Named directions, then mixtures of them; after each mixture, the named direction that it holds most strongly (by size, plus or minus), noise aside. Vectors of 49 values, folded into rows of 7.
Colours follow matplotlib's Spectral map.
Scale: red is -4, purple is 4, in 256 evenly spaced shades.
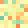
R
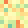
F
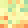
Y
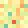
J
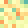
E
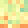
Y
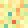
J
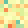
F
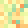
J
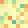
R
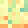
Y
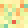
J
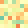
R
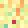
J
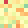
F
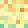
Y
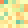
R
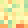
Y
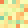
R
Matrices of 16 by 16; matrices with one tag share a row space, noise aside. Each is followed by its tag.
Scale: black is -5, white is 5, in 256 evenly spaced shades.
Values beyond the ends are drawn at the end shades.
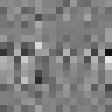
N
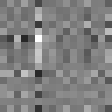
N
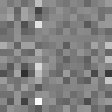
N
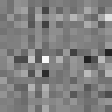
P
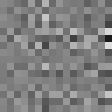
P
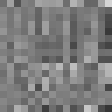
P
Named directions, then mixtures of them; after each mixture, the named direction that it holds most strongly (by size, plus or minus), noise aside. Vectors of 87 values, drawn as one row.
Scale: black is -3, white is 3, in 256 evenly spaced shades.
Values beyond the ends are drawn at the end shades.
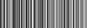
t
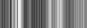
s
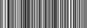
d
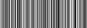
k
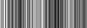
s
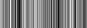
k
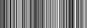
k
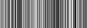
k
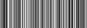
d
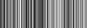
t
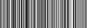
t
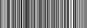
d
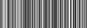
d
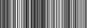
s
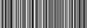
t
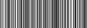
d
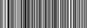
d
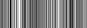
k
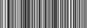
d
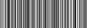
d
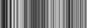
s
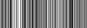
t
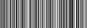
k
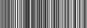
k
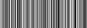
k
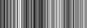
s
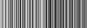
t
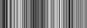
s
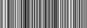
d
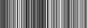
s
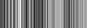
s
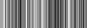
s
